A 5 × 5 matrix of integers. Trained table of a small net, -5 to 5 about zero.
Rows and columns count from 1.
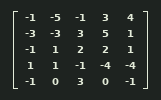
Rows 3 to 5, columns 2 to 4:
1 2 2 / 1 -1 -4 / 0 3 0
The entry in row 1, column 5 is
4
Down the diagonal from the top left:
-1 -3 2 -4 -1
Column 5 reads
4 1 1 -4 -1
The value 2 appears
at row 3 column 3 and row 3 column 4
